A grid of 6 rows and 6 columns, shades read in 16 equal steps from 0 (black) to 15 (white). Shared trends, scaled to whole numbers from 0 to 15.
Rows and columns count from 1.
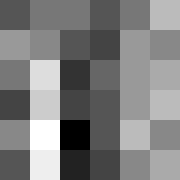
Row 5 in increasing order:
0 5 8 8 11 15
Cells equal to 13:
1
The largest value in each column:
9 15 7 6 11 11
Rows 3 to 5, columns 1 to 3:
7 13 3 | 4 12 4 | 8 15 0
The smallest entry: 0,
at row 5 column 3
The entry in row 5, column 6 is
8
